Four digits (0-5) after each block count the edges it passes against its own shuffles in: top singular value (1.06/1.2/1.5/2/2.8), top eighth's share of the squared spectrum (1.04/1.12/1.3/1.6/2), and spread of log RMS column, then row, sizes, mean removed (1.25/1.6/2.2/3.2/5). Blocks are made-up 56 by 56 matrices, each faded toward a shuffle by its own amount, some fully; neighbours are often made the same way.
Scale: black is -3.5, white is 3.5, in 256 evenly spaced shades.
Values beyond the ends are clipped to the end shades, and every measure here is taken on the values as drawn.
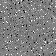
1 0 0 0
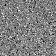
0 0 0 0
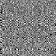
4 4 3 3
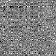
4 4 2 2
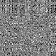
4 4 2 2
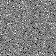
0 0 0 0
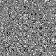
3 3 1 1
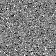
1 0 0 0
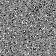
1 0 0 0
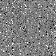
1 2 2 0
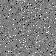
0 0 0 0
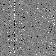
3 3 2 0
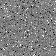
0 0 0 0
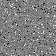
0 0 0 0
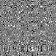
4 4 2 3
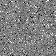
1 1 0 0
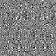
4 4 2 2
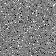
2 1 0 0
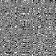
4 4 2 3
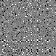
4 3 2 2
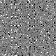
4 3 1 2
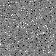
2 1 0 0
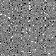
3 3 2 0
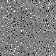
3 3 2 1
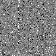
1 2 2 0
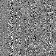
1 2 3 0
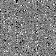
1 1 2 0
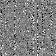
2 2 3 0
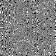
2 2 3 0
